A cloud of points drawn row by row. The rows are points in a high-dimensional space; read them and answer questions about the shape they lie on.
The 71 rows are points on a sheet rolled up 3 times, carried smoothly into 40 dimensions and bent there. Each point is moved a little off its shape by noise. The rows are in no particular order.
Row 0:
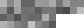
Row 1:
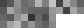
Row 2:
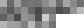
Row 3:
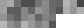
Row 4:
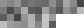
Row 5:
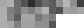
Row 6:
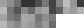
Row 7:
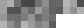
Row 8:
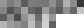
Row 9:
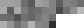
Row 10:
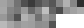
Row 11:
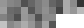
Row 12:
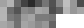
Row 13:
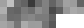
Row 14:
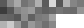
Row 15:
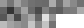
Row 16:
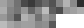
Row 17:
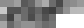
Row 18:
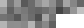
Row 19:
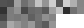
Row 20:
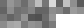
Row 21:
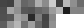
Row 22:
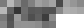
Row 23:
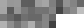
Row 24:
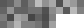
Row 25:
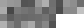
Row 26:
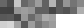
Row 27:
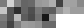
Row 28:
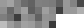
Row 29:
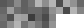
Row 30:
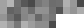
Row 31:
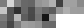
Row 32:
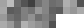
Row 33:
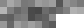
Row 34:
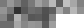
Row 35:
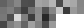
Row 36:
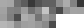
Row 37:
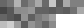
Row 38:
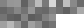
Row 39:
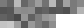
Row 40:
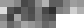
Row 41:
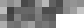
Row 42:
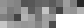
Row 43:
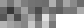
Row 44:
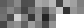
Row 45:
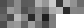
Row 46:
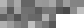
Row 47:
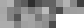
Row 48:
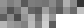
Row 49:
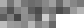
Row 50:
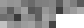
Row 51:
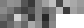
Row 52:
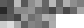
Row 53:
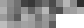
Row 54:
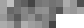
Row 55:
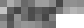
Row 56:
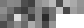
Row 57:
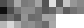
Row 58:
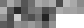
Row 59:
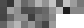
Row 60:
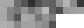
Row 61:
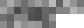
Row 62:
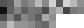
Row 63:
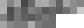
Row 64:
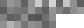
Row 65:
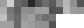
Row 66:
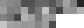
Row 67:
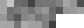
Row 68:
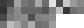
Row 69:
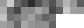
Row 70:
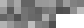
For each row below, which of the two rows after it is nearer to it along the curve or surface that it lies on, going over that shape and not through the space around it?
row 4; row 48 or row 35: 48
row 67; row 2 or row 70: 2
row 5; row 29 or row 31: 31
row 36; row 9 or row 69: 69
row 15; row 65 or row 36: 36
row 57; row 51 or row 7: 51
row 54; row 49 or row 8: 49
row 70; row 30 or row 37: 37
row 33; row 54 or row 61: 61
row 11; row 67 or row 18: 67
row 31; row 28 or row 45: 45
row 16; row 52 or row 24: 52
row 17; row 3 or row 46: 46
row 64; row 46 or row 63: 46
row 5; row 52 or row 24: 52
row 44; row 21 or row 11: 21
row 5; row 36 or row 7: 36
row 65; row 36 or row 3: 36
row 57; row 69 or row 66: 66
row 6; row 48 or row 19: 48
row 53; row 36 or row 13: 36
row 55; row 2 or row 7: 2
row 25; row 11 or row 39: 39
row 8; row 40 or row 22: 40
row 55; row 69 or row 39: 39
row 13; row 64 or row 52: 52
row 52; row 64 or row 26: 26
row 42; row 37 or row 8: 8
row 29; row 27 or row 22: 22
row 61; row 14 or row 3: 14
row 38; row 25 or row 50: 25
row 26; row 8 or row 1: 8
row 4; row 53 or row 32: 53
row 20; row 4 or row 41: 41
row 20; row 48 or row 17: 17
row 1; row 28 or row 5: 28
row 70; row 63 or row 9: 9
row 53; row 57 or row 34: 57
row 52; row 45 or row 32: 45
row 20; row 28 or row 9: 9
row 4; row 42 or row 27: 42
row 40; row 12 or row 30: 30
